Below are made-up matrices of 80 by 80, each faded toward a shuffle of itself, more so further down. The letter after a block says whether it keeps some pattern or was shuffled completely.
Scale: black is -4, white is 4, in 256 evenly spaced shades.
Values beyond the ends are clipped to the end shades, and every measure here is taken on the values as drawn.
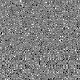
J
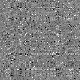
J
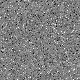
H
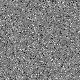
H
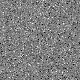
H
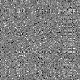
J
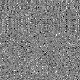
J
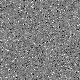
H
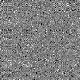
J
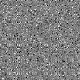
J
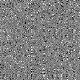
J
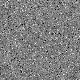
H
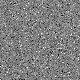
H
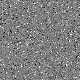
H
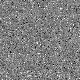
H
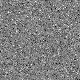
H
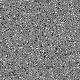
H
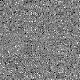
J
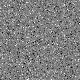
H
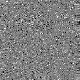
J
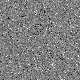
H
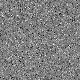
H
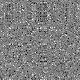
J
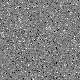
H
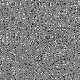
J
